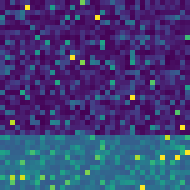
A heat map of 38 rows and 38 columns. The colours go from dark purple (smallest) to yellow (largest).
Stripes: none. Seam: horizontal, 70% of the way down, the bottom part higher. Histogram: skewed, a long tail of high values. Average level on the scale: 20%.
